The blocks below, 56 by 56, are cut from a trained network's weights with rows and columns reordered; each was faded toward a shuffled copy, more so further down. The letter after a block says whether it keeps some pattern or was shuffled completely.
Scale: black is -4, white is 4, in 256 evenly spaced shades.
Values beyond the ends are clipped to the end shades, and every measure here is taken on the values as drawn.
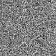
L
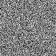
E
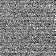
L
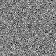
L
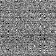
L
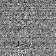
L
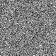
E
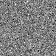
E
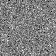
E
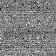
L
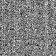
L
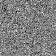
E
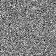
E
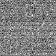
L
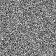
E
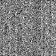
L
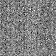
L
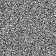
E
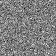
E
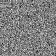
E
